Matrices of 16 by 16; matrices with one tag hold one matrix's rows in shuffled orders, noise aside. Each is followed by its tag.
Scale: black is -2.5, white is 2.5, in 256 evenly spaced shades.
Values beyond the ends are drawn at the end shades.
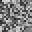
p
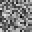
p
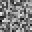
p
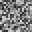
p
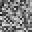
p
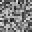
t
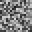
p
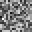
p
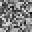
p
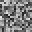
t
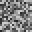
p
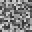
t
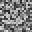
t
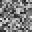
p
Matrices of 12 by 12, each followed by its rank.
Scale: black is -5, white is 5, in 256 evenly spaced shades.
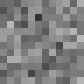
full rank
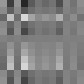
one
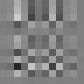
one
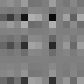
one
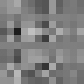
two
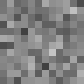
full rank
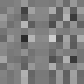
two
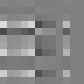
one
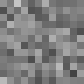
full rank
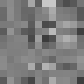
two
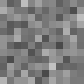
full rank
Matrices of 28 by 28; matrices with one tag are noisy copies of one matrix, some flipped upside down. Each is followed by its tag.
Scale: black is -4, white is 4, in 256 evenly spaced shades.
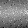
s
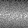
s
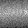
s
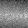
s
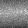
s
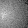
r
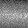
s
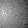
r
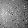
r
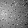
r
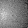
r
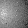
r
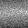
s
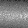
s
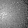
r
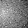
r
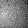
r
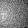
r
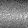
s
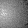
r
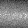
s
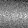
s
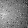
r
